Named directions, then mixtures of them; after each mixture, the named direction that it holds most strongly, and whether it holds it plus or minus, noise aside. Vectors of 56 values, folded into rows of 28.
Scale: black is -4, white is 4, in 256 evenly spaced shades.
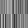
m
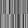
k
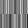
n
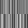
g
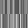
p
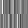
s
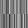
k, minus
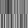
m, minus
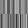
p, minus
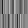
s, minus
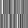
s, plus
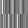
s, plus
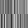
m, minus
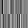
s, minus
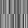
k, plus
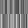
p, plus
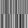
g, minus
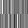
s, plus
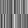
m, minus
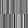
k, minus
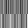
n, minus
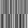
g, minus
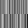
g, plus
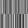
g, minus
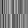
s, minus
